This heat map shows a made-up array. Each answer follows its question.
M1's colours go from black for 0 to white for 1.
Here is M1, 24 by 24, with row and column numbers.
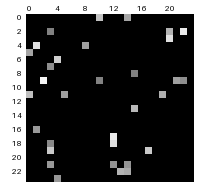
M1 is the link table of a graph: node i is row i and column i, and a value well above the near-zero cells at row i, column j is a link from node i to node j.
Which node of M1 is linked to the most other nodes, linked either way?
node 3
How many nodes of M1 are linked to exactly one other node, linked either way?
4
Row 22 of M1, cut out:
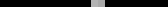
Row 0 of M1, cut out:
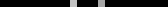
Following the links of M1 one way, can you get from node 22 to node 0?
no
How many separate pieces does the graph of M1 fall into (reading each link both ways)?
1
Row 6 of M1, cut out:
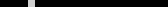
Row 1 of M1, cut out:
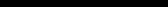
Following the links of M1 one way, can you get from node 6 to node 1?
yes
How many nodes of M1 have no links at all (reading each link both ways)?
0
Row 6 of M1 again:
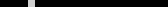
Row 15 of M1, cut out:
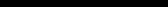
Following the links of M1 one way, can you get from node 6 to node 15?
yes
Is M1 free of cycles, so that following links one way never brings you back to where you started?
yes
